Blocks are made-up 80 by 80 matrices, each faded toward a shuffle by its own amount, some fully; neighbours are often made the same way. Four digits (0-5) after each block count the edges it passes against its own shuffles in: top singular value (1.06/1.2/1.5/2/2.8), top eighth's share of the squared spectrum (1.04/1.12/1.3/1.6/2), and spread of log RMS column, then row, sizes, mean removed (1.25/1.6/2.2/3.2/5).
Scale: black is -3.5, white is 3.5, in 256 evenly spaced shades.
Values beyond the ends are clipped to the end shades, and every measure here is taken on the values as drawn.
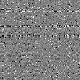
4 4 2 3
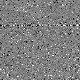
3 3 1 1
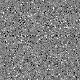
3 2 1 1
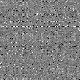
4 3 1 2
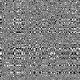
4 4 3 3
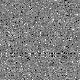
3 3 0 1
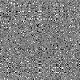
4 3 1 2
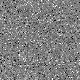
3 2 0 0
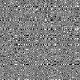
4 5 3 3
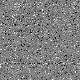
3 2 0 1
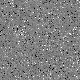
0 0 0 0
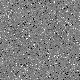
0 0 0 0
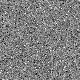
0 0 0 0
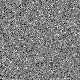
0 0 0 0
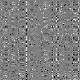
5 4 3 3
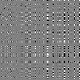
5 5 4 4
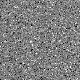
3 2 0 1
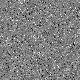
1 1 0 0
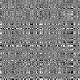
5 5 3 4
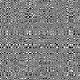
5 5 3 4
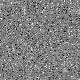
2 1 0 0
